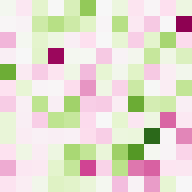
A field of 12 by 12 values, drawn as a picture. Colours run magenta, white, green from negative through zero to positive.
Fine speckle covers the field. Overall the values sit about 50% of the way up the scale. The bottom left is the calmest part. Neither half mirrors the other.
